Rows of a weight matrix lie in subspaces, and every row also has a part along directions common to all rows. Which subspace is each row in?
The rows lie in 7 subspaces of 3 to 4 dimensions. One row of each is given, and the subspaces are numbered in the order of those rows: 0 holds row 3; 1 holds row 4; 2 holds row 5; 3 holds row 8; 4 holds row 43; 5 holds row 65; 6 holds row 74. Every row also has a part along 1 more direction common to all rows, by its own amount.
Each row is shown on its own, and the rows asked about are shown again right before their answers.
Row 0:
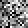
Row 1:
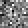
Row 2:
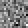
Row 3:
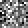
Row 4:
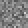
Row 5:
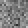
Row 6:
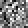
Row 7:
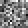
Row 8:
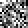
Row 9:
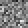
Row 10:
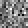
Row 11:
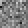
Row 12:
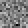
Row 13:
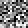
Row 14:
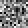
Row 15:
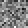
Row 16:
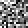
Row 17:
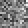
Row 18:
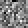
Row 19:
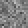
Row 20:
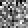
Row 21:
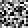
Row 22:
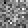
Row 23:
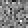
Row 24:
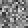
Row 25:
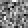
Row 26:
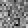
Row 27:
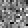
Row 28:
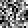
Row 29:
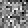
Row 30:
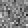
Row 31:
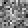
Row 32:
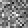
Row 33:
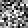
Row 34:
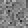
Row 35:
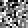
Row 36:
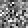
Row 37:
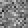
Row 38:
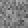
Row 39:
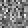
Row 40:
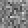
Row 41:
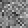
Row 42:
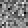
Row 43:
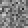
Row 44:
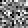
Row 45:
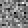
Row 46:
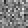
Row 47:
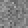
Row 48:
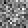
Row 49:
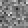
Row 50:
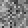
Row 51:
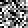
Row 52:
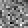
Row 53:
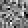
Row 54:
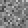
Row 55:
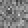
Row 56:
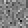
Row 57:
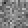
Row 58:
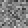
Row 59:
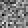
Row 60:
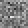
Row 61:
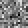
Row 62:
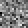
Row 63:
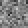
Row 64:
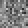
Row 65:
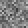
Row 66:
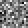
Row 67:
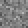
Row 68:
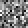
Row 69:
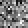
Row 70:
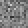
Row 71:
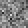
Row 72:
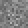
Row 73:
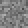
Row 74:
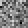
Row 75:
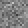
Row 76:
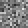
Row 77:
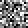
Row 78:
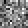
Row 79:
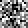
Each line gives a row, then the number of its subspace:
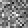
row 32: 3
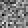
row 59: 1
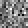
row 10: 1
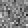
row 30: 2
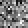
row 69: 6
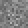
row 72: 2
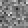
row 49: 5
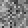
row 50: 3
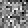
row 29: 0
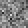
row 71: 5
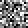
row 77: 0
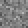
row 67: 2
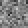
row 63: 5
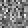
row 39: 0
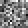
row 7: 4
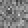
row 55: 6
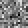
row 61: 6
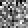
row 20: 6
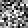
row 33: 3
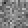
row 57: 6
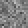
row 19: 3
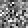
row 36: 5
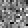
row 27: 2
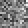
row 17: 6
